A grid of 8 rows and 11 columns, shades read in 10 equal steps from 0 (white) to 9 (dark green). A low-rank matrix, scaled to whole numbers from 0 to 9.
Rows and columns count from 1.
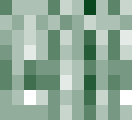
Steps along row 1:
down same same up down up up down up down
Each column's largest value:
6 4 7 6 6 5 4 9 4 6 5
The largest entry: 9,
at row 1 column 8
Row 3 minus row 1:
-2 0 -1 0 0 0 1 -2 -1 0 -1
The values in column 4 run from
2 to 6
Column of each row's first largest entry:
8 6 8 8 1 8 8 8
